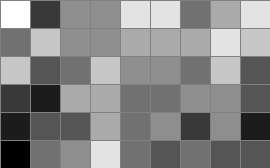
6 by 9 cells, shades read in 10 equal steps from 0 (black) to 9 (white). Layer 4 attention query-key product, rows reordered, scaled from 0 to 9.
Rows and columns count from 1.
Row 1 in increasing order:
2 4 5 5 6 8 8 8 9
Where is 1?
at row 4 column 2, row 5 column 1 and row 5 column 9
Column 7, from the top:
4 6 4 5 2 4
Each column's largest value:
9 7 6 8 8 8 6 8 8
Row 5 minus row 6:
1 -1 -2 -2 0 2 -2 2 -2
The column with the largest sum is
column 4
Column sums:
23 20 28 37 31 31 25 34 25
